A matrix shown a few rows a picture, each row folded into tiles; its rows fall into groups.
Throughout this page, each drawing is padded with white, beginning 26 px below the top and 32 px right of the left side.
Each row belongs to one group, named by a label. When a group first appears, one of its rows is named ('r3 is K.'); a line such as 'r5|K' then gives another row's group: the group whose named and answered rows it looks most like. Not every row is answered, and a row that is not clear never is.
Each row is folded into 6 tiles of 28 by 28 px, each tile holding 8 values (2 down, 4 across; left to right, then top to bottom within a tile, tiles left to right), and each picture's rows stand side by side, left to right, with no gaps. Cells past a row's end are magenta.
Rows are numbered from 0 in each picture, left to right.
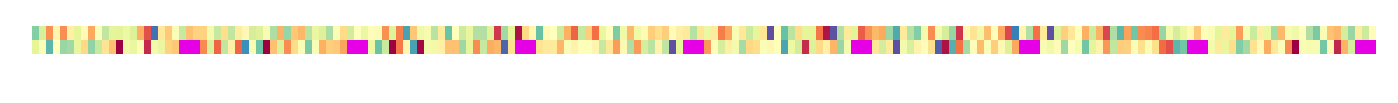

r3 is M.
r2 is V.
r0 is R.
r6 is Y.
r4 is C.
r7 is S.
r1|Y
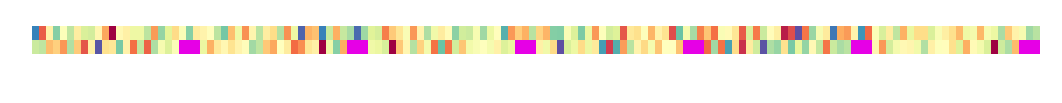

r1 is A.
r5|A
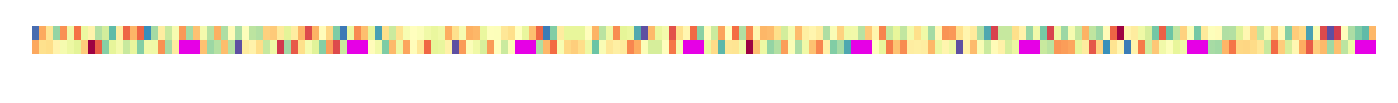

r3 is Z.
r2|A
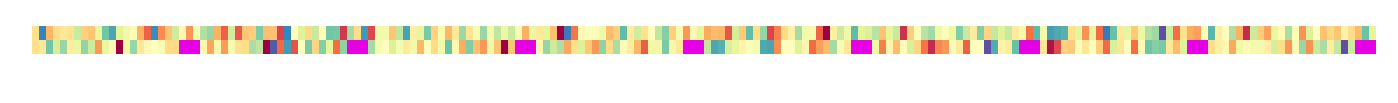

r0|R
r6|Z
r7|M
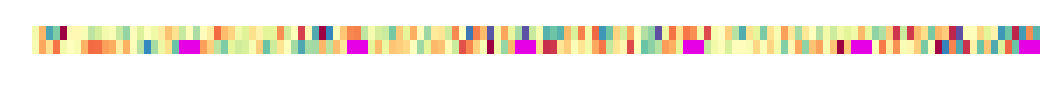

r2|A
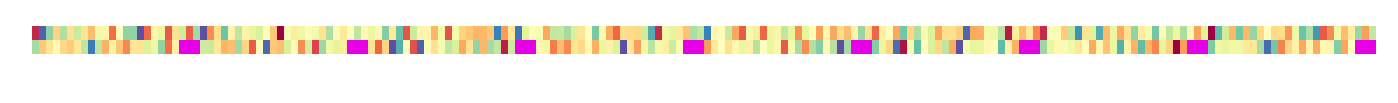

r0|Z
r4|M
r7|Z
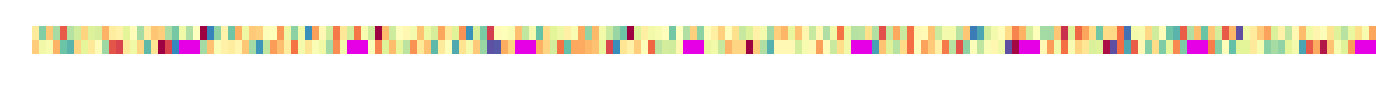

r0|S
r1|Z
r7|C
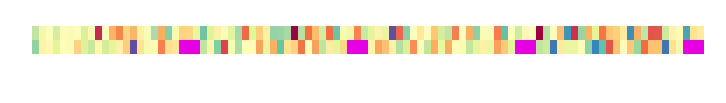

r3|Z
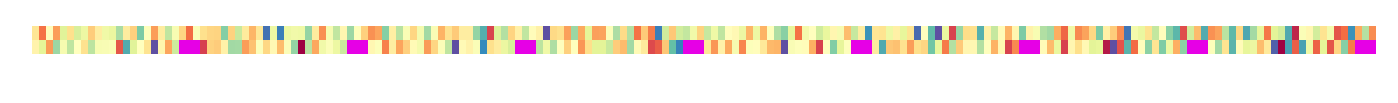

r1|C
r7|V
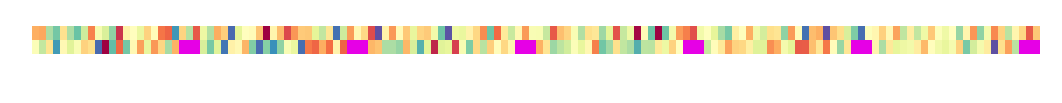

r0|V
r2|R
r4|A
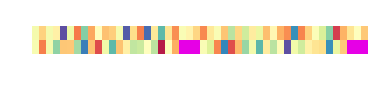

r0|Y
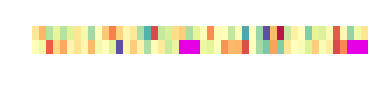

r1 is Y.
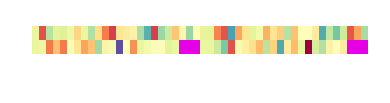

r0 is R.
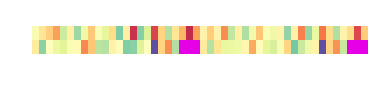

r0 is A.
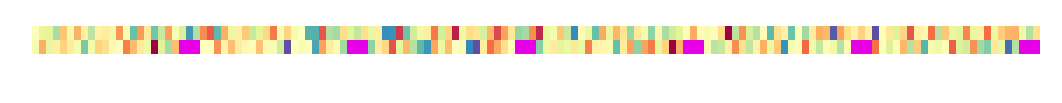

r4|C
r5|M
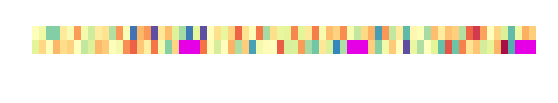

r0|A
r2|S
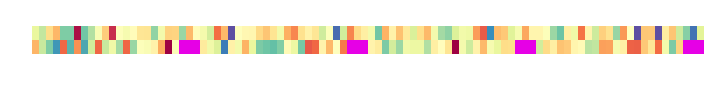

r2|R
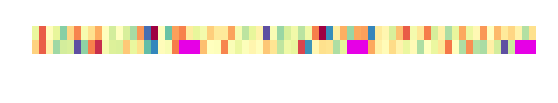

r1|C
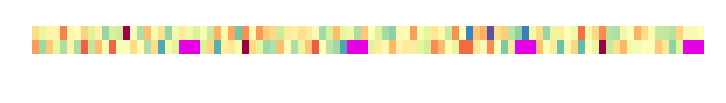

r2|A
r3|Y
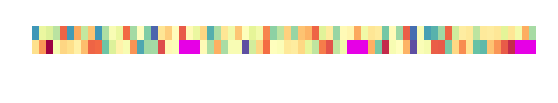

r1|Y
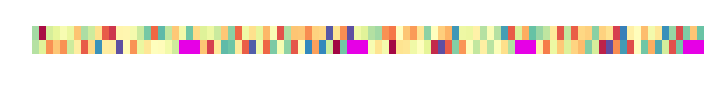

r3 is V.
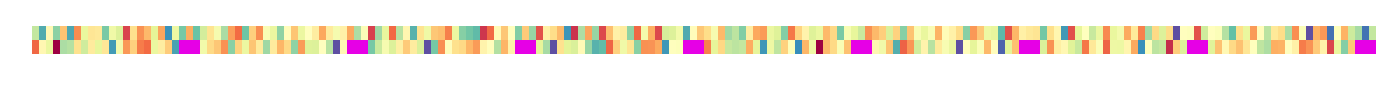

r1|M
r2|Z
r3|Z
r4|C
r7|A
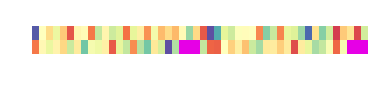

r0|M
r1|Z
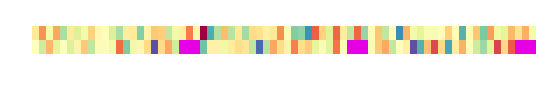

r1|Z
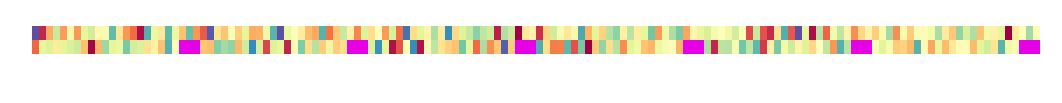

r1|R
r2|V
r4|Y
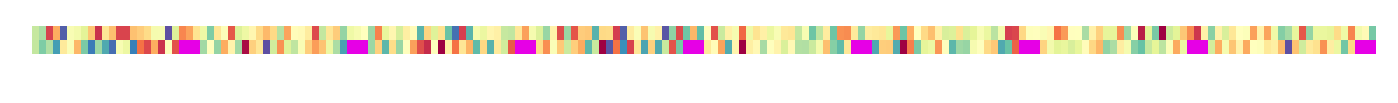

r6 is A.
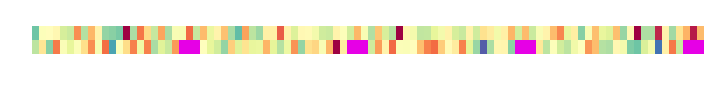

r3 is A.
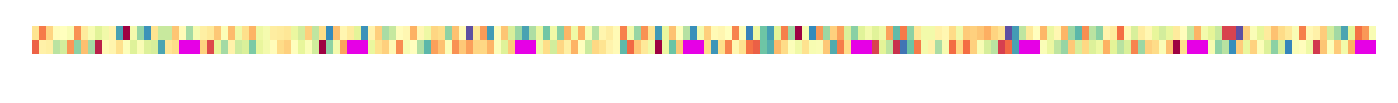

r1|A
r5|S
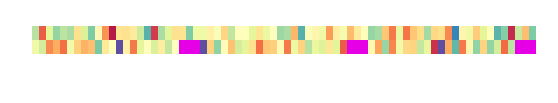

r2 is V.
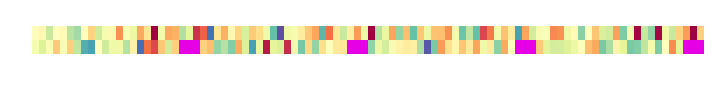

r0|C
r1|R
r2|Z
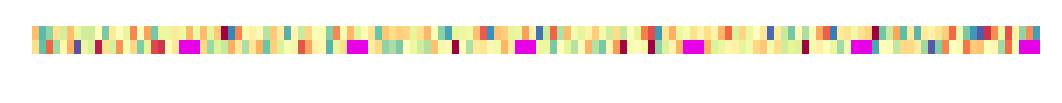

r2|R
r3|R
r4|C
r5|Z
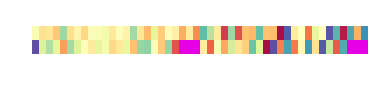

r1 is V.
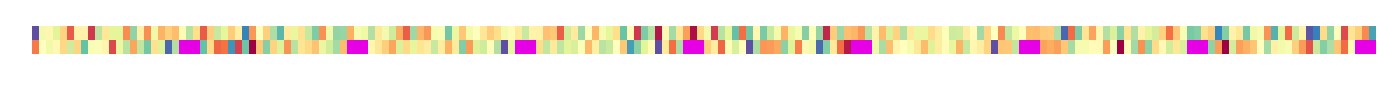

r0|M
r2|M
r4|Y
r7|Z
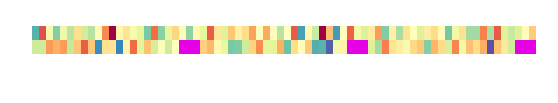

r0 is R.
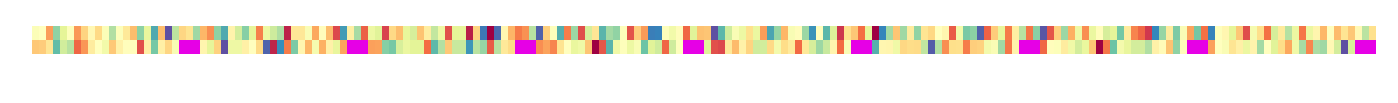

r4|Z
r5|Z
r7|M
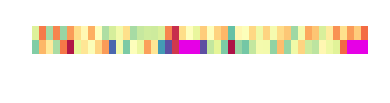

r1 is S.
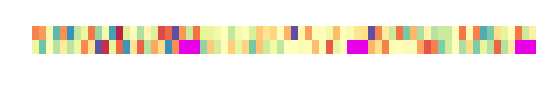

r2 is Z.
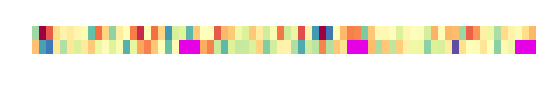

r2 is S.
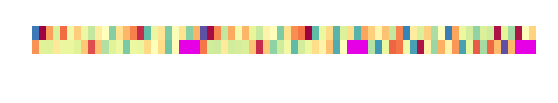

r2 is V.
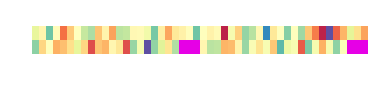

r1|C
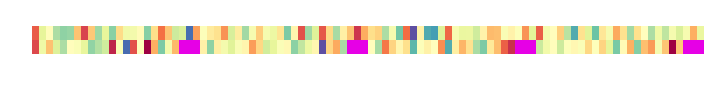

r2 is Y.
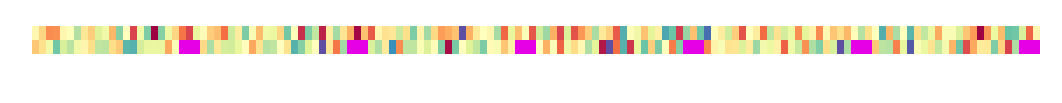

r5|S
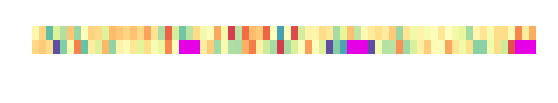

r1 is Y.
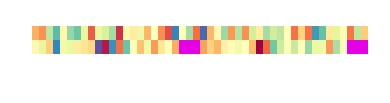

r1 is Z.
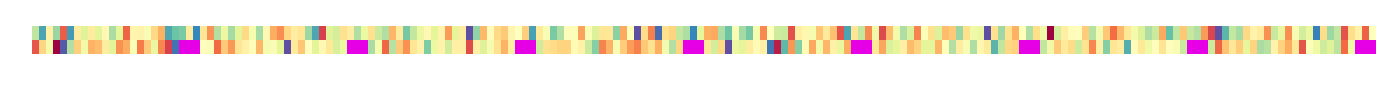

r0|S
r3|A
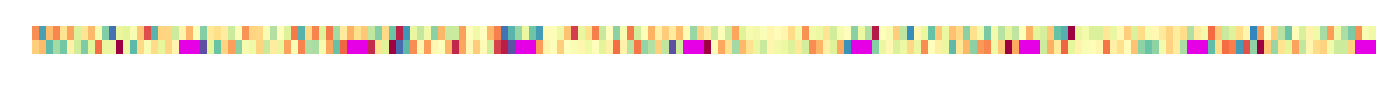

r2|S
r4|S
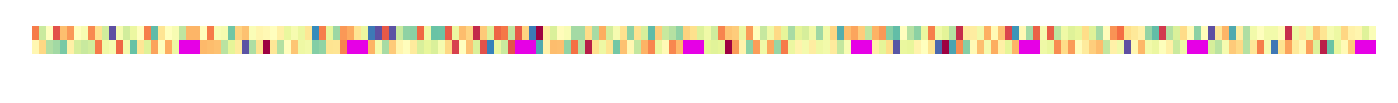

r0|R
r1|Y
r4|V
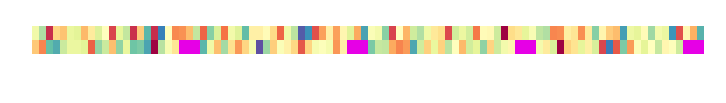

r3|V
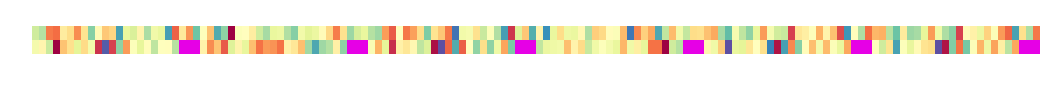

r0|V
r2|V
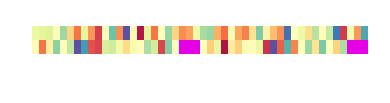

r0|Y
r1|V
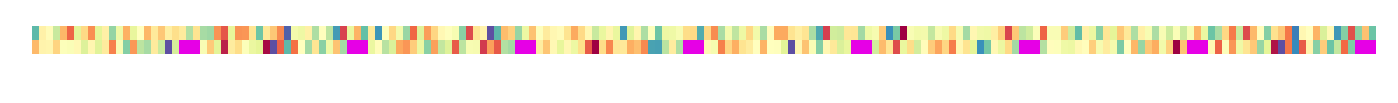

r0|M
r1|V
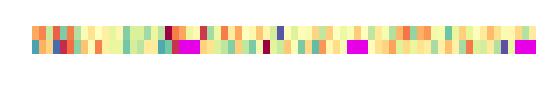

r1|R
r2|M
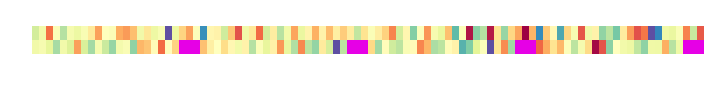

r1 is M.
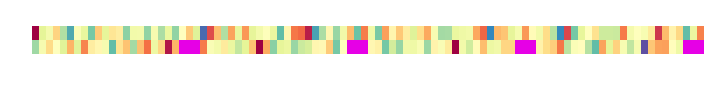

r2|R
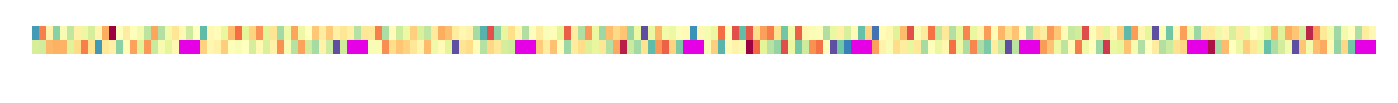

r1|M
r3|S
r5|M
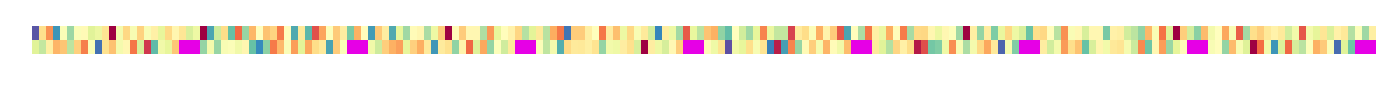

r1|Z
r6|C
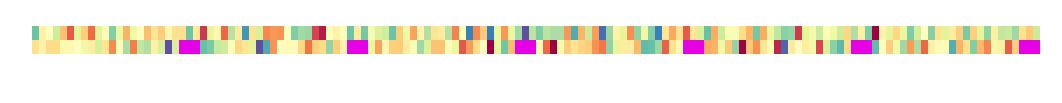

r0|M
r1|Z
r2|A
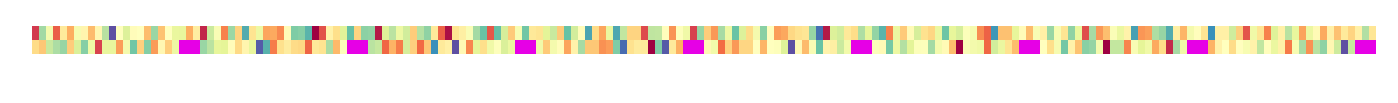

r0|R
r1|Z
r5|R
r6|Y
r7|M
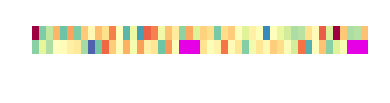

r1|C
